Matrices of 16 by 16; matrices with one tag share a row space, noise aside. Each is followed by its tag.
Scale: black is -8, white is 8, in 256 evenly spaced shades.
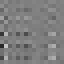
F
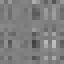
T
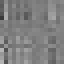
F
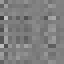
F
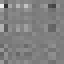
F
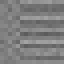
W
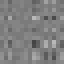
T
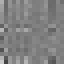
F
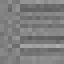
W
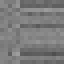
W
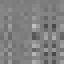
T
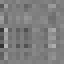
F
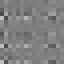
F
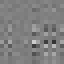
T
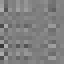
F
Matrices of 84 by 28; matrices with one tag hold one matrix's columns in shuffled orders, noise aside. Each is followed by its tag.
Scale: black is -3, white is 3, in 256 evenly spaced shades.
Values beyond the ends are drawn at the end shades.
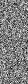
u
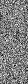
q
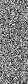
q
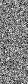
u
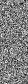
u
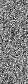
q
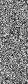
q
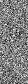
q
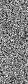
q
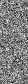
u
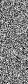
u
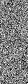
u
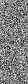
u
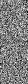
u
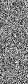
u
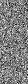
u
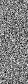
q
